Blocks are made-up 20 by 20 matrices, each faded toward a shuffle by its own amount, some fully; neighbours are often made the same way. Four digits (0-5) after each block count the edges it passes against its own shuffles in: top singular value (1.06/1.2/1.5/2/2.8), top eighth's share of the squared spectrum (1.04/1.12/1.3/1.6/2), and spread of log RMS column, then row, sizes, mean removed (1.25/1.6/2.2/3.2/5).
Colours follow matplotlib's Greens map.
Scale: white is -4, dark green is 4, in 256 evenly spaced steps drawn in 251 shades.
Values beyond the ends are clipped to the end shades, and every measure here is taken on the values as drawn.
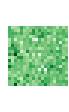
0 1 0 0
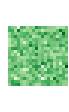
0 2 0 0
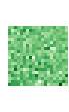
0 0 0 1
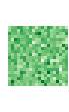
1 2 0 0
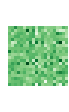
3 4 1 2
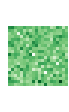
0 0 0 0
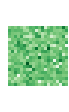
0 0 0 0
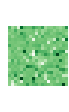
1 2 0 1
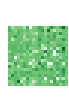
1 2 1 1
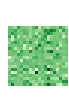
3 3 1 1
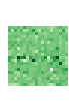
2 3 0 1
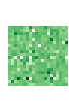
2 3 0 1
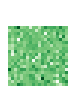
0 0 0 0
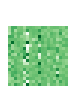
2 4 2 0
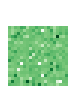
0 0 0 0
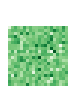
2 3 1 0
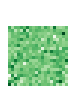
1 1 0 0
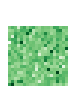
0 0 0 0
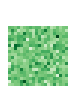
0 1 0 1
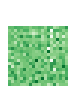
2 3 0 0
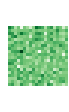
2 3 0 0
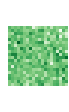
1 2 0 0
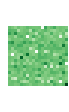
0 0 0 0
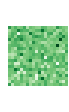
0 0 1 0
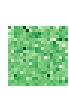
0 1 0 0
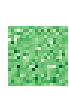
1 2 0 1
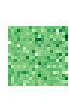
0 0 1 0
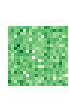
0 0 0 0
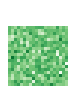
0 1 0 0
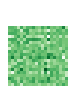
3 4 1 1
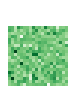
1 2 0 0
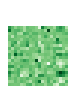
2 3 1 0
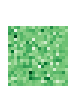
1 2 1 0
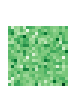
2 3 1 0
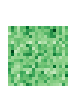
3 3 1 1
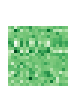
3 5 1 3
